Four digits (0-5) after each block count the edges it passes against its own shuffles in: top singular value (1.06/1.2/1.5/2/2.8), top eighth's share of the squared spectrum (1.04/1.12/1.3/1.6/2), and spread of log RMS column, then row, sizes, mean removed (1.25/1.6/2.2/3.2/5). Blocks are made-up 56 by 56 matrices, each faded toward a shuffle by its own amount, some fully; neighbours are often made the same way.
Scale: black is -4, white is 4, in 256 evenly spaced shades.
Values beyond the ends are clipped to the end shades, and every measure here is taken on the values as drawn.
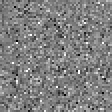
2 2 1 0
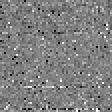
3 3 0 1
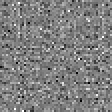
4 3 1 2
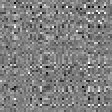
4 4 2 3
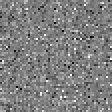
2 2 0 0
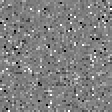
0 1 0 0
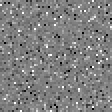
0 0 0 0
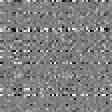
4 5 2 3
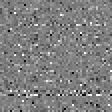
4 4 1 2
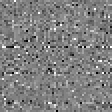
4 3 0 2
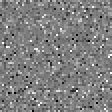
2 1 0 0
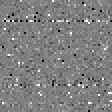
3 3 0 1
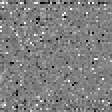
3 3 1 1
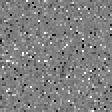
1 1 0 0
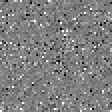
2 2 0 1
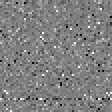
2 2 0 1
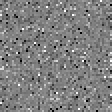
1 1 1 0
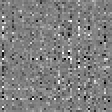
2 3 3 2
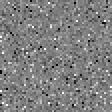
0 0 0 0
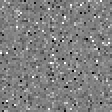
0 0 0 0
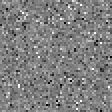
2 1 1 0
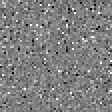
0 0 0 0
